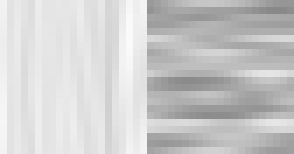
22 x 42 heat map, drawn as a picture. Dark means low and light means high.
The table splits into one row of 2 panels. Panel 1,1: very high, streaked downward, faint in contrast. Panel 1,2: high, streaked across.
